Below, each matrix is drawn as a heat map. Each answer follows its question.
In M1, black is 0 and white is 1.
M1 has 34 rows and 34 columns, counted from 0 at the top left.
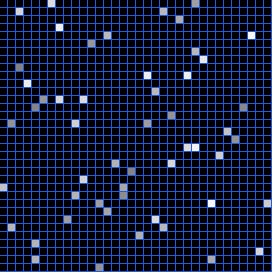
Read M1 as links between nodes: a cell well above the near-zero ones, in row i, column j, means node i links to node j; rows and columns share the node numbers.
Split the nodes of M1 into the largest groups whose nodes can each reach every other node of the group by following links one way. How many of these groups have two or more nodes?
5
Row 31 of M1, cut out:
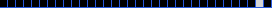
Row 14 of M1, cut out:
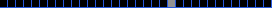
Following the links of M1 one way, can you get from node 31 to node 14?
no
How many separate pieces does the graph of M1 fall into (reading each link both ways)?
2
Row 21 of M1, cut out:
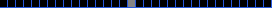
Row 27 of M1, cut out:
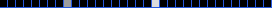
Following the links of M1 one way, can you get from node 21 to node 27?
yes
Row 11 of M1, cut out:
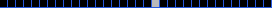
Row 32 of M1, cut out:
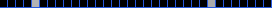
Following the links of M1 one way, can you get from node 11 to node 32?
yes
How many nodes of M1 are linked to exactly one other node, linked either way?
2
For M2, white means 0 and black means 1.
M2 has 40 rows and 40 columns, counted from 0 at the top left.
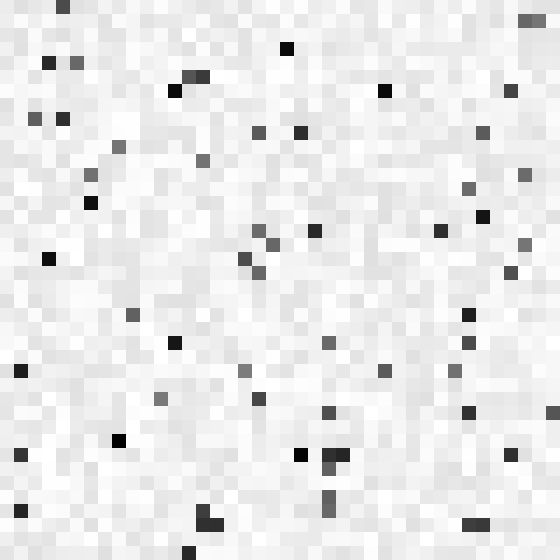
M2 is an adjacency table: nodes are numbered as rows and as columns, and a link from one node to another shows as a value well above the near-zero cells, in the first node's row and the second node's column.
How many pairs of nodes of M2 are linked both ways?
1
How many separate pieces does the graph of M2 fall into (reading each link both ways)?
4
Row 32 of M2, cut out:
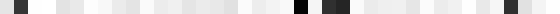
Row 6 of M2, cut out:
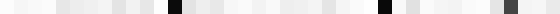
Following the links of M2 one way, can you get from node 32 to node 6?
yes
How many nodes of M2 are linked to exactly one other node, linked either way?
6
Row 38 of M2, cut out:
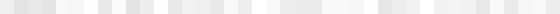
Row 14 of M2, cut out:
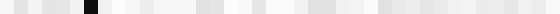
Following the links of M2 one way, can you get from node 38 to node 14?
no
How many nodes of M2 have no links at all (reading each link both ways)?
3
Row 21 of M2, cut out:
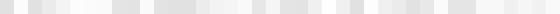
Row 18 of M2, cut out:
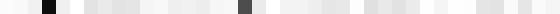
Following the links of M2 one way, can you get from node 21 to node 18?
no
